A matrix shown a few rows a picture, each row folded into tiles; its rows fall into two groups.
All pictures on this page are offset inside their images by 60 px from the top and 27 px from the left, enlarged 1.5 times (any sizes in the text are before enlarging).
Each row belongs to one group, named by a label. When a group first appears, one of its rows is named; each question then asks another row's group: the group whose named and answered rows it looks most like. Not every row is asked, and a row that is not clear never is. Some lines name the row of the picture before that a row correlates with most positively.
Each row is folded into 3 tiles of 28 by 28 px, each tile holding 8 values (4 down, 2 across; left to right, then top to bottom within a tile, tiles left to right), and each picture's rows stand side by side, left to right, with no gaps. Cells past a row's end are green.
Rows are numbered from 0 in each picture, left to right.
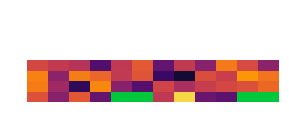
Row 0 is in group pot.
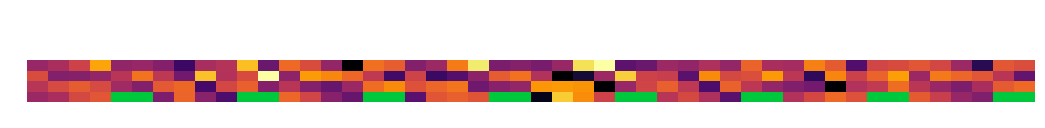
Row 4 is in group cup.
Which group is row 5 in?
pot
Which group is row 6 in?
pot
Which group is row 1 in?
pot
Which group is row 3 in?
cup
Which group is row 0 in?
cup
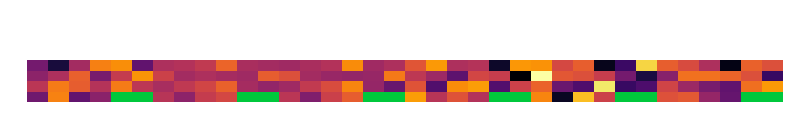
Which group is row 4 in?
pot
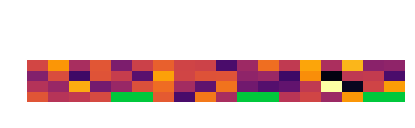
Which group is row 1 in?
pot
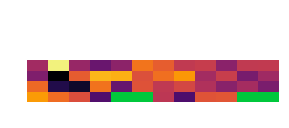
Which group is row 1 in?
pot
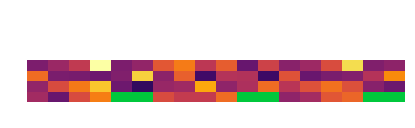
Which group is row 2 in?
cup
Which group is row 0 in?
cup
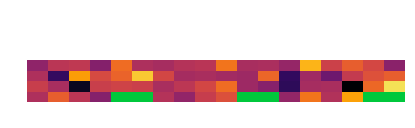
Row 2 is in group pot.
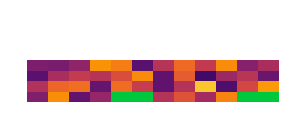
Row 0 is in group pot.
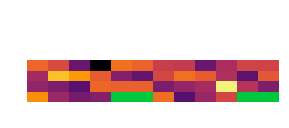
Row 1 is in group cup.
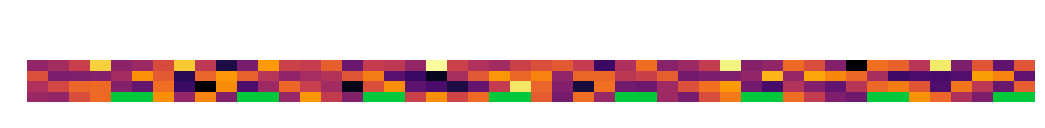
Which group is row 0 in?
cup
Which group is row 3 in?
pot
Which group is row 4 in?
pot
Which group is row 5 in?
cup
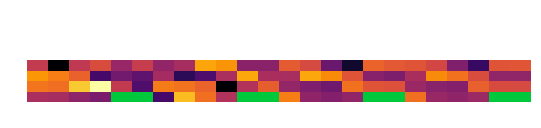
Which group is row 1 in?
cup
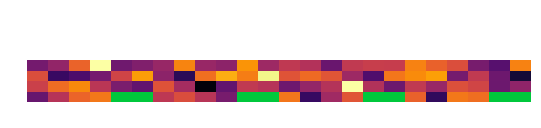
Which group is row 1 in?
pot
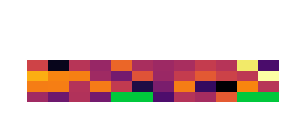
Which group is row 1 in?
pot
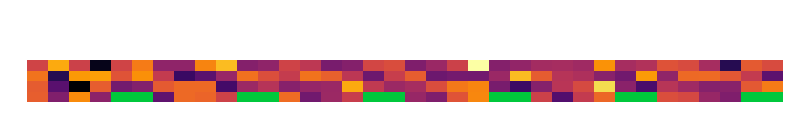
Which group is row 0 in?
pot
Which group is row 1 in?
cup
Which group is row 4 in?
cup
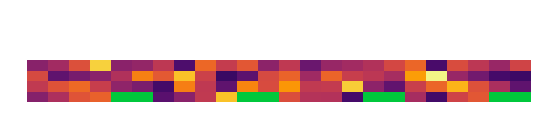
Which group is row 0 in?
cup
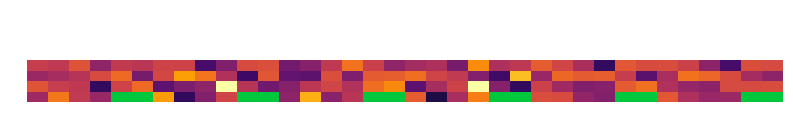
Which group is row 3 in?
cup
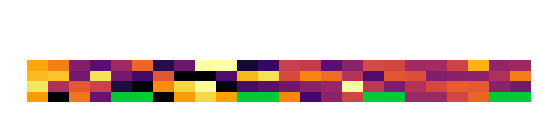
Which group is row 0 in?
pot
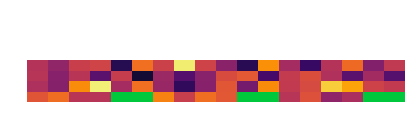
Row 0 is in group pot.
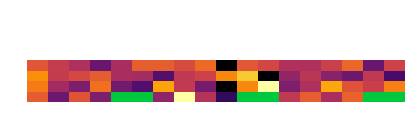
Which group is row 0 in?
pot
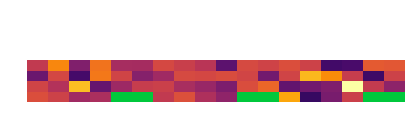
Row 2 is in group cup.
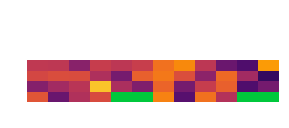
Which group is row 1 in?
pot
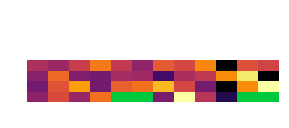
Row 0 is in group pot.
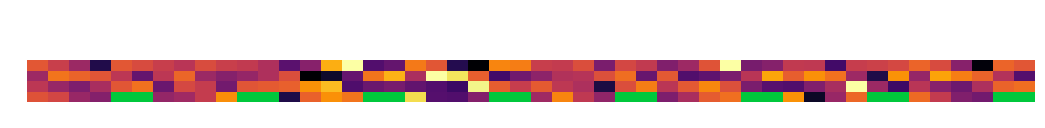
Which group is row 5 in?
cup
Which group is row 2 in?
cup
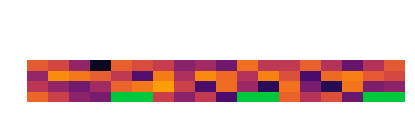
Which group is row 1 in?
pot
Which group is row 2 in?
pot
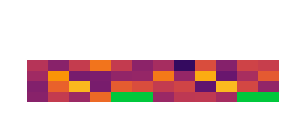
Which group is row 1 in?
pot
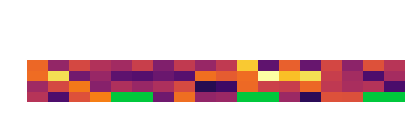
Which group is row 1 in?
pot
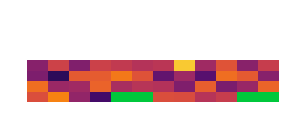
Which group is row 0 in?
pot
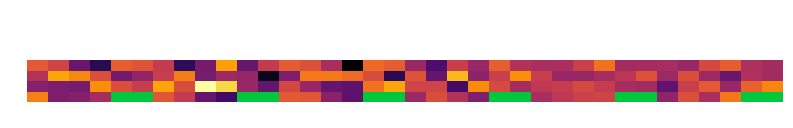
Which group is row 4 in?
cup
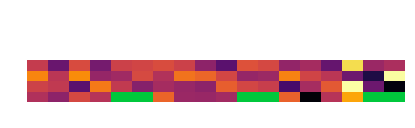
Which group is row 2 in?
cup
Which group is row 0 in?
pot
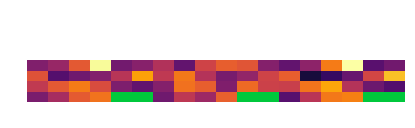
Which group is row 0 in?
cup
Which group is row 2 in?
cup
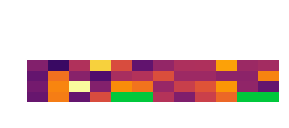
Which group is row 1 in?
cup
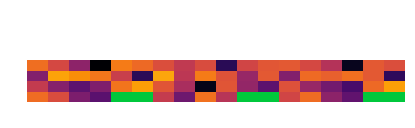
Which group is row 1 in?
pot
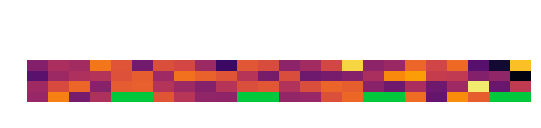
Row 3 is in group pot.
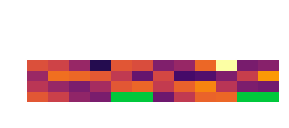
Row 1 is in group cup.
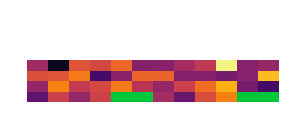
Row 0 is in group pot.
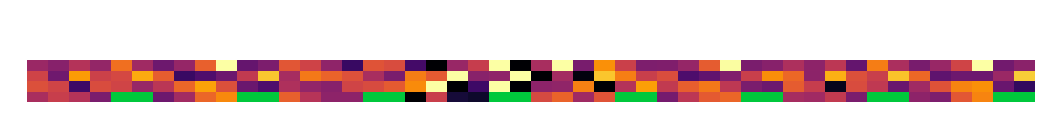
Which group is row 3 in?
pot
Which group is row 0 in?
pot
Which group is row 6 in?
pot
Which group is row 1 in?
cup
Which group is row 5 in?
cup
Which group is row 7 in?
cup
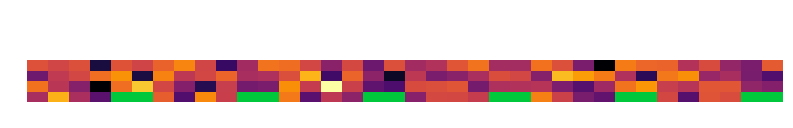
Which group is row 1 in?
pot
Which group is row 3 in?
cup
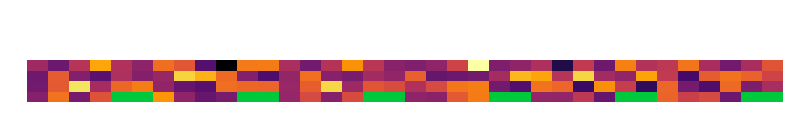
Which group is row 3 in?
cup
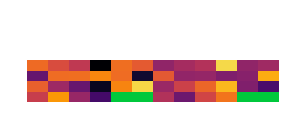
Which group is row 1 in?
cup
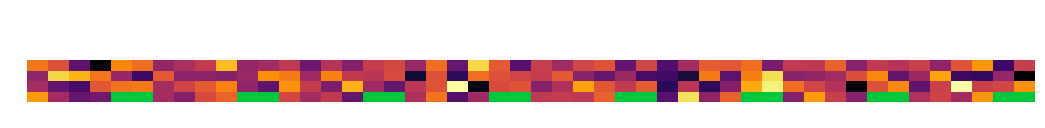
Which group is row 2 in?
pot
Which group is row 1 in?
cup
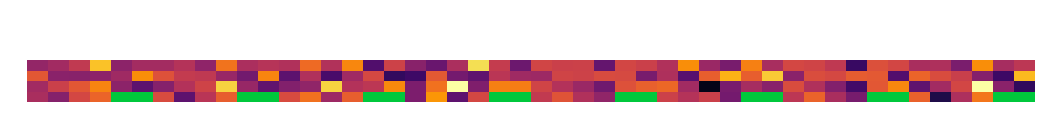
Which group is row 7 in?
cup
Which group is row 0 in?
cup
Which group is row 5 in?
pot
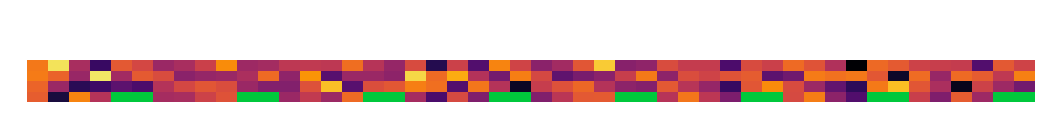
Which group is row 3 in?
pot
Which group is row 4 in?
cup
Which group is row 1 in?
cup
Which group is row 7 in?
pot
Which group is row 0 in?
pot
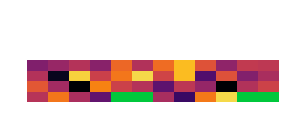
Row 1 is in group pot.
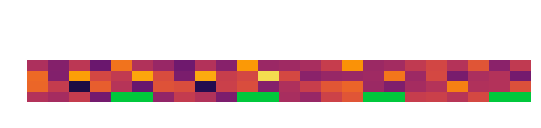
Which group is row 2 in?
cup
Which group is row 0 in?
pot
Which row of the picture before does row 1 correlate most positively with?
0
